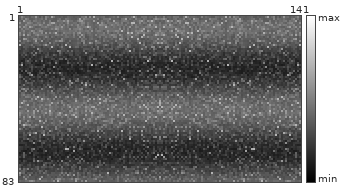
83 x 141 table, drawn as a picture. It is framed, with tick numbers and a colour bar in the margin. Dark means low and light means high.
Seam: none. Odd rows or columns: none. Stripes: horizontal, repeating 2 times. Average level on the scale: 30%. Mirror symmetry: left to right.
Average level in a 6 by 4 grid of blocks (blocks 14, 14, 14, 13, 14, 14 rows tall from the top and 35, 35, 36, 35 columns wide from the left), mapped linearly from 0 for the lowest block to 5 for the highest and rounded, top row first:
5 5 5 5
0 0 0 0
2 1 1 2
5 5 5 5
0 0 0 0
1 1 1 1
